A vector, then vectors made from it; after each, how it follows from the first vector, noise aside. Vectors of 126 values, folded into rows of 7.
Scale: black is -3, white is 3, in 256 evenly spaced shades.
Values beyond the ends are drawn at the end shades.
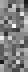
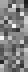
copied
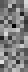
negated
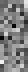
negated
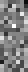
copied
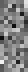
negated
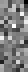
copied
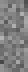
shrunk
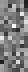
copied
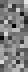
negated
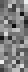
negated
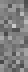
shrunk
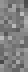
shrunk
